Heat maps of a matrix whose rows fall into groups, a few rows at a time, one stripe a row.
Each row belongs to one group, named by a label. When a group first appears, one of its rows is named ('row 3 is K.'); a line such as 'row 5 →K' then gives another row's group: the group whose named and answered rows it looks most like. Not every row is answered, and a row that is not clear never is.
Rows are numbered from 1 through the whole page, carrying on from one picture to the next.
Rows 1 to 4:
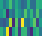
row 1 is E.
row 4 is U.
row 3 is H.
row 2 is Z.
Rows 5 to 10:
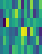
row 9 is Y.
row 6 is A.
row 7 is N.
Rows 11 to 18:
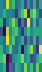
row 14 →N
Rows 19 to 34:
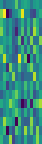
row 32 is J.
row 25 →Y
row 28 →Z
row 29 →A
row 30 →E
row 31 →A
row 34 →E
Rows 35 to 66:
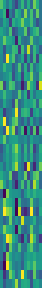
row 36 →Z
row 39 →J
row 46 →H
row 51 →A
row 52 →A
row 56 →N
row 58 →J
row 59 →H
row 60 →J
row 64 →N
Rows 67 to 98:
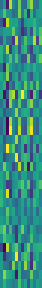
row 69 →N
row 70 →E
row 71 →H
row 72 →U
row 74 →N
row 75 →U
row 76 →Z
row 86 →U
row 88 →U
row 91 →U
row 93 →J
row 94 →N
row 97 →J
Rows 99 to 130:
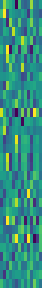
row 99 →J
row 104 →U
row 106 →H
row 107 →E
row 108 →N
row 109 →Y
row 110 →A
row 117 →U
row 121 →A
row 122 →N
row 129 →N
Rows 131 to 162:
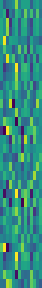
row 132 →Z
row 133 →U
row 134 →U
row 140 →A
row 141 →E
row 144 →J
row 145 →N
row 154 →A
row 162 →N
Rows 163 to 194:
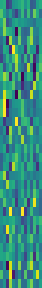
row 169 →A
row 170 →E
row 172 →E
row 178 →H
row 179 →Z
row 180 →A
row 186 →H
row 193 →E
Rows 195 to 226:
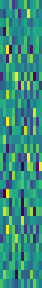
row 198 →N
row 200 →U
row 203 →A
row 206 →Y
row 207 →E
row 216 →N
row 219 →H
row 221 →A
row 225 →J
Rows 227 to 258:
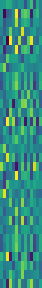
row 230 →H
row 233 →N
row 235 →A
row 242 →A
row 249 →H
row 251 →H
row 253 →A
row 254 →A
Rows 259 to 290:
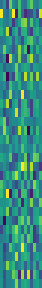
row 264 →Y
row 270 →U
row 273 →Y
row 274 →U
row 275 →H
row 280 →U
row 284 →A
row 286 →H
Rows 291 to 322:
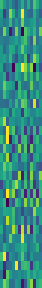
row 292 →H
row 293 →H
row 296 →H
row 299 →Z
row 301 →Y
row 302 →H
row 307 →Y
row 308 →U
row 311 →A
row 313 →Z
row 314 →E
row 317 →H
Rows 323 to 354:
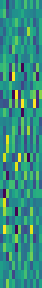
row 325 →A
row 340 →Y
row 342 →Z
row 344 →N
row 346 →J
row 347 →Z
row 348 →J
